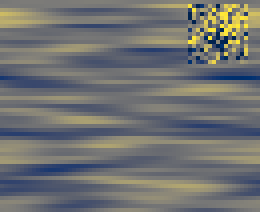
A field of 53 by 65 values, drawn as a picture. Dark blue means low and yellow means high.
Roughest part: top right. Odd patch: rougher, in the top right. Grain: streaks across.
